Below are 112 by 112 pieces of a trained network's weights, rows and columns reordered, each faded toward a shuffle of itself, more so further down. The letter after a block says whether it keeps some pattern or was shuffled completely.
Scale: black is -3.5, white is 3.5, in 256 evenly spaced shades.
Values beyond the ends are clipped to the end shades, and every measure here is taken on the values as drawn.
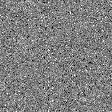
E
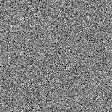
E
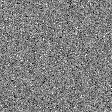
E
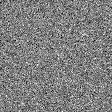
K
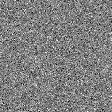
E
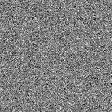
E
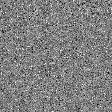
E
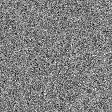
K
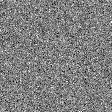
K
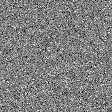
K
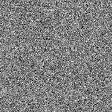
E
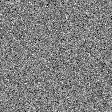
K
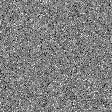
K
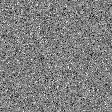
K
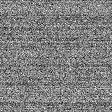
E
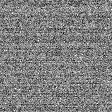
E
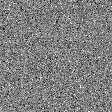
K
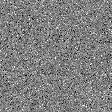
E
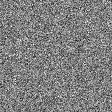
K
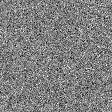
K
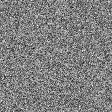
K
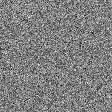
K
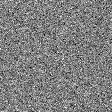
K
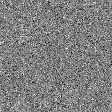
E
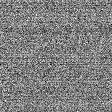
E
